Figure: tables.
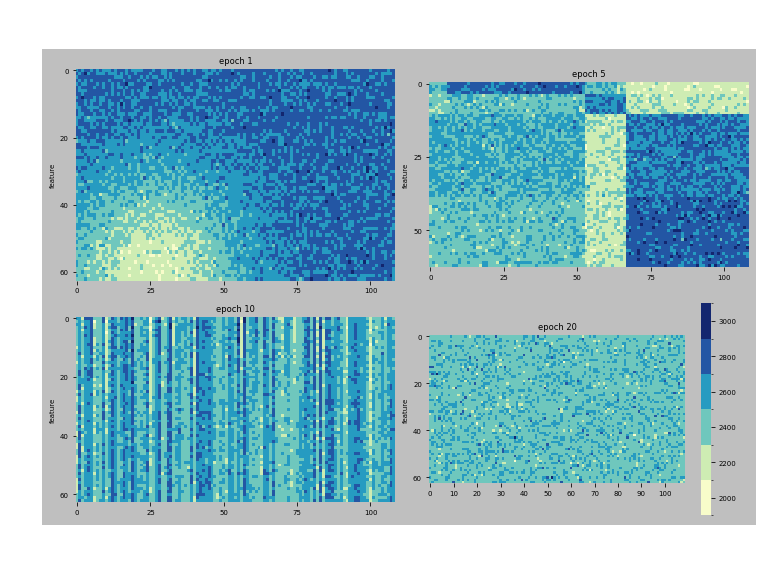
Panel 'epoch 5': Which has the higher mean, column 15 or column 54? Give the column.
15
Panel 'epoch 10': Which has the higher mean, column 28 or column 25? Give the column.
28
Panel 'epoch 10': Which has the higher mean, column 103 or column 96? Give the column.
96
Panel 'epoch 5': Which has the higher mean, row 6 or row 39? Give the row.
39
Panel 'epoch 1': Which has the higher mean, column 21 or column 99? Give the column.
99
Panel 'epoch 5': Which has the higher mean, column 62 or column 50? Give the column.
50
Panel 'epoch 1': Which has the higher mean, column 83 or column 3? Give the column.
83
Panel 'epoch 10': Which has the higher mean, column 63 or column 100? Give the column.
63
